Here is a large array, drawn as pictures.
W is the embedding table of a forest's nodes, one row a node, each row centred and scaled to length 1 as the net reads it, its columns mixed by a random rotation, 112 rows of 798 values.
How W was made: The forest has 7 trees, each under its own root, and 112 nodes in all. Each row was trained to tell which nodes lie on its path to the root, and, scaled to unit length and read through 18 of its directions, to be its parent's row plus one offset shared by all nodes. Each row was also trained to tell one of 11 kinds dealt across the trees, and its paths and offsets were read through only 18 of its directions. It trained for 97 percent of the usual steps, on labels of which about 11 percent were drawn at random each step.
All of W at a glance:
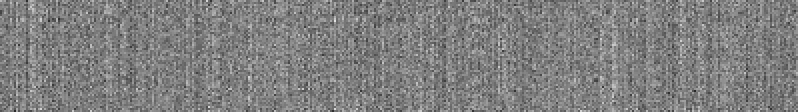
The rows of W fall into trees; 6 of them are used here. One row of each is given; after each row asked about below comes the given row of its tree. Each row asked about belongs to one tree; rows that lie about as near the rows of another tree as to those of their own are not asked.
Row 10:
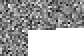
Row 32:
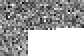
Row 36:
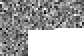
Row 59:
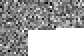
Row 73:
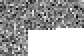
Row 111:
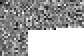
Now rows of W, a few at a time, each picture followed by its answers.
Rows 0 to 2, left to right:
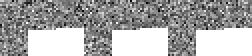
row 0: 73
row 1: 10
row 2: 32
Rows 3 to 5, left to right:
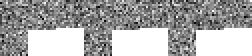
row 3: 73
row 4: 10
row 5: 10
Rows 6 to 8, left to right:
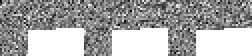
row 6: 32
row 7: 32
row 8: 10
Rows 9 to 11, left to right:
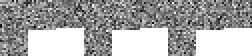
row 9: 73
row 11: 10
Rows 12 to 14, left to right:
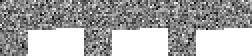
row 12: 36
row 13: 10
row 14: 59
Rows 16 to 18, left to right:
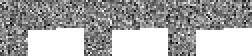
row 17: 111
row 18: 73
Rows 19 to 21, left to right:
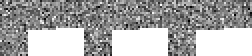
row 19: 111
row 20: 10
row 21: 73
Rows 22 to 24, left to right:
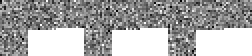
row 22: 32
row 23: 111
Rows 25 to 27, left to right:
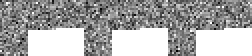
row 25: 59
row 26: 59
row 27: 59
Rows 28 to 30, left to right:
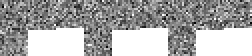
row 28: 73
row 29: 36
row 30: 10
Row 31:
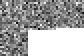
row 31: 73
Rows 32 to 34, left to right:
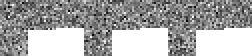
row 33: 73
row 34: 73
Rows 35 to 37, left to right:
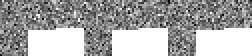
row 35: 32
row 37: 32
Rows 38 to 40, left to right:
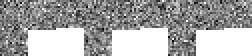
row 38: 10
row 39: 73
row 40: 10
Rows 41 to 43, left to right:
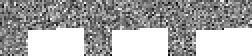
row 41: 59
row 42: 10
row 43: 32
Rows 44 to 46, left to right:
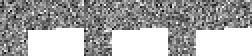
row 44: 59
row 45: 59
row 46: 59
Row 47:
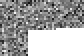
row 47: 73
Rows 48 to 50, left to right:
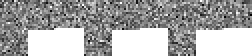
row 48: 59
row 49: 10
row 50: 36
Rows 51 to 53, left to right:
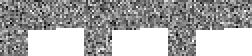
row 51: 59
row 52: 10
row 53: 32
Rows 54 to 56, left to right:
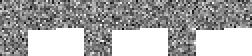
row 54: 32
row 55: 10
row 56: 10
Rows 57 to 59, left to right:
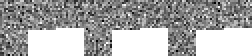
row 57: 73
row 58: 32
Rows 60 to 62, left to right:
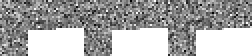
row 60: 10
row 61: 36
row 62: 10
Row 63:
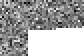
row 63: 10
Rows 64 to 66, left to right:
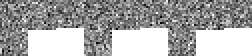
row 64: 59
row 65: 111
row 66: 32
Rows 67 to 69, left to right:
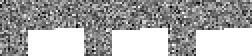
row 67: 59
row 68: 59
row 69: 59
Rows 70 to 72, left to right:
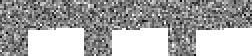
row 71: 36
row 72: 73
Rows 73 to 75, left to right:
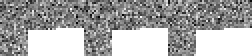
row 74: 59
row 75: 32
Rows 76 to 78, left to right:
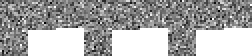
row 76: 59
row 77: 10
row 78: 73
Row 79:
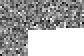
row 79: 10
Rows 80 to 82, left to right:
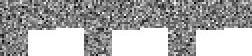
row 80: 73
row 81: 73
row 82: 73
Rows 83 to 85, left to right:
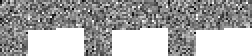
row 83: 32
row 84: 59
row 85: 73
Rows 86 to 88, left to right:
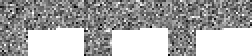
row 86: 59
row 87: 59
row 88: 32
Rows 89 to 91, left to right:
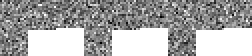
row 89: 32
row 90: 10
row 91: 10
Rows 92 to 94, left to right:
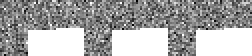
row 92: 36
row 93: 59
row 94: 73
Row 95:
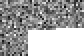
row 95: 73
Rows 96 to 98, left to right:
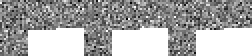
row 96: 59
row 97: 73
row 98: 36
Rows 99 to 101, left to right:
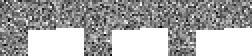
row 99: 111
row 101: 73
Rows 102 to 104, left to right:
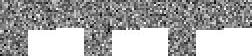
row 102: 32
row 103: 111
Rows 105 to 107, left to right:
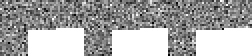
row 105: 111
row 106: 36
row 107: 32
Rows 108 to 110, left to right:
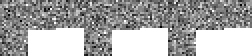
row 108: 32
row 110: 59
